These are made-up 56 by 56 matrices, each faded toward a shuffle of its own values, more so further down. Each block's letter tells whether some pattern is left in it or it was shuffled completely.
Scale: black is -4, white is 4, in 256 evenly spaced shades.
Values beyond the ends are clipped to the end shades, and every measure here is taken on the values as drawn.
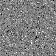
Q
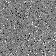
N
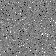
N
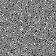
Q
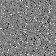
Q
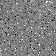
N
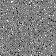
Q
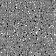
Q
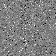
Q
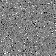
Q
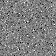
N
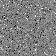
N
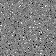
N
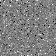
Q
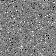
N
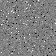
N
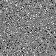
Q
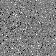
Q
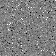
Q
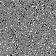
N
